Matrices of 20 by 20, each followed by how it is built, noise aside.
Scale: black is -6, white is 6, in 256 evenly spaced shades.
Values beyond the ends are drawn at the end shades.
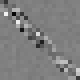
banded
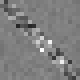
banded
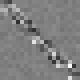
banded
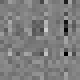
low rank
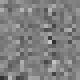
low rank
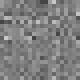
low rank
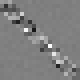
banded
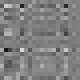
low rank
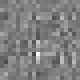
low rank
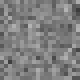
low rank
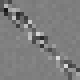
banded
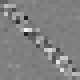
banded
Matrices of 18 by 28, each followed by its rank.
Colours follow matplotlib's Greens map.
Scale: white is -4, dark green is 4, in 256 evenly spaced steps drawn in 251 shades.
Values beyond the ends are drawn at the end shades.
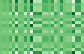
one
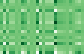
one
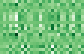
two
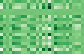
two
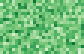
full rank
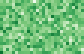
full rank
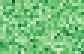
full rank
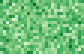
full rank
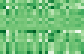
two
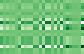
one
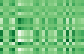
one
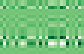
one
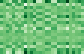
two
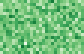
full rank
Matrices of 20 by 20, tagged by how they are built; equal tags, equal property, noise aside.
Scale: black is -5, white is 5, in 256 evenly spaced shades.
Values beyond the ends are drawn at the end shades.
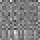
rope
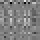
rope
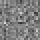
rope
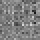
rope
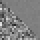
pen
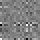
rope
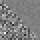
pen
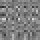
rope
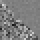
pen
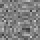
rope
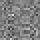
rope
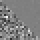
pen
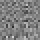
rope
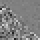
pen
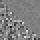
pen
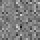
rope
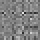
rope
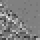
pen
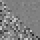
pen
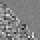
pen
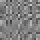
rope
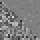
pen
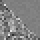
pen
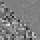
pen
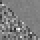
pen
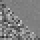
pen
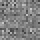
rope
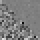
pen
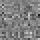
rope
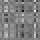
rope
